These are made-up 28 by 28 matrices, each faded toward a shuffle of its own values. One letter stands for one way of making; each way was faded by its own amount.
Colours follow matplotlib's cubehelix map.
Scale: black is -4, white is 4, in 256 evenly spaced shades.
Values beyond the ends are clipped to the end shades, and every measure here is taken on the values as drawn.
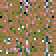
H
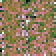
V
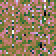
V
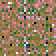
H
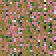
V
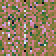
V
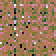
H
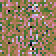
V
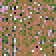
H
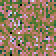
V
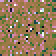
H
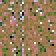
H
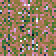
V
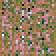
V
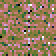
H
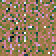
H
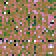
H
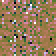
H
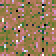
H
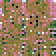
H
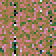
V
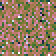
V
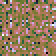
H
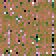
H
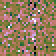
V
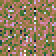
V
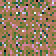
H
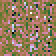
V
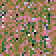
V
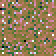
H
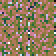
V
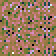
H
